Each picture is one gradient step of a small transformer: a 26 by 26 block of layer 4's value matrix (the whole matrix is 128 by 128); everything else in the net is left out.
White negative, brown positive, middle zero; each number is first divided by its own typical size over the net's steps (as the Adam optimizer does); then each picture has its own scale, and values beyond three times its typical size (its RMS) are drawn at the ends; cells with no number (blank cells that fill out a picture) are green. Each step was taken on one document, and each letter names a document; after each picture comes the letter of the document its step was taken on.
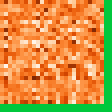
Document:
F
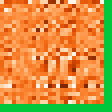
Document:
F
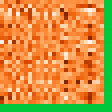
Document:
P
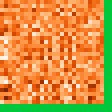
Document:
F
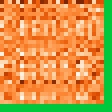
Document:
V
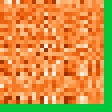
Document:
V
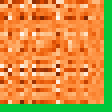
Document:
V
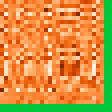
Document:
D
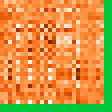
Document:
P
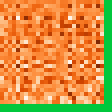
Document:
F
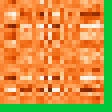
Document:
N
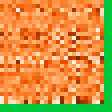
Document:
F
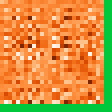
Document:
P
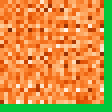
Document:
P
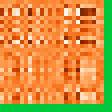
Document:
N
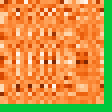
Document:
P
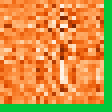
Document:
F
